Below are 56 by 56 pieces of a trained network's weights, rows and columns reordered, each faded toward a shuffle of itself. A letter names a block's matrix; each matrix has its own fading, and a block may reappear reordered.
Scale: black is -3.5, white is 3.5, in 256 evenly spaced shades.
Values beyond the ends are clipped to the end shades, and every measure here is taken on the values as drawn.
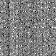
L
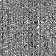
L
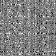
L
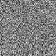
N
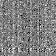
L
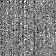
L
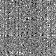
L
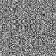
N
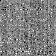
L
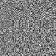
N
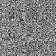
N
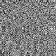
N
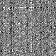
L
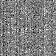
L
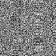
N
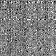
L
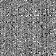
L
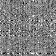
L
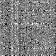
L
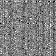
L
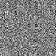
N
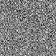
N
